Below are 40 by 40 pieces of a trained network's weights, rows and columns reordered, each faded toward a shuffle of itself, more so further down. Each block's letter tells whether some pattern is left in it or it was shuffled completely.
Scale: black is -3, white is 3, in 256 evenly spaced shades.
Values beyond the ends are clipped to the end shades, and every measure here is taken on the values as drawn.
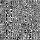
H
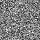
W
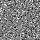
W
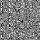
H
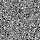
W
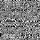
H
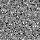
W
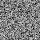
W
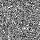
W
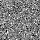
W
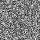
W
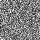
W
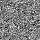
W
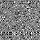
H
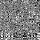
H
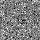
W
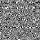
H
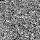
W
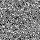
W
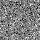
W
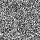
W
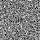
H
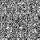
H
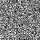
W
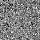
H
